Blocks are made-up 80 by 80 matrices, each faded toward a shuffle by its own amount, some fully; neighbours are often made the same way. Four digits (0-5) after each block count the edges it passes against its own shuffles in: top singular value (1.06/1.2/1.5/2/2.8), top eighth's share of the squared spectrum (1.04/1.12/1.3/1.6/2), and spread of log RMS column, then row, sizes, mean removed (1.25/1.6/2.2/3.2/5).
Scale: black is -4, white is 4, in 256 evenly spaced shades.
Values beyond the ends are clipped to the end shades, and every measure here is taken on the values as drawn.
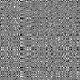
5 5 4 3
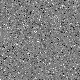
0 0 0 0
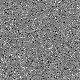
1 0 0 0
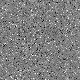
0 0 0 0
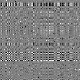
5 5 3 4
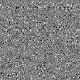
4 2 0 2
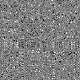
4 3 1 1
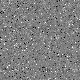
2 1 0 0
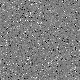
0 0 0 0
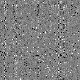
4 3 2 1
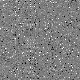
3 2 1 0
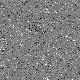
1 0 0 0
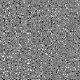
4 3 2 2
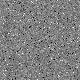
0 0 0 0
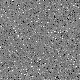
0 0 0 0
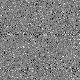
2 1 0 2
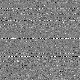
3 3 0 3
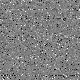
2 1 0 2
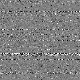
3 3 0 3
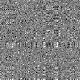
4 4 2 2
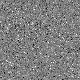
1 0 0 0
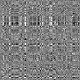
5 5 3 3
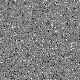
1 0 0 0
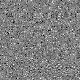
3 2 0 1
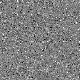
3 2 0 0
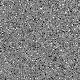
3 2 0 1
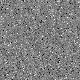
2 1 0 0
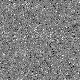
3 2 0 0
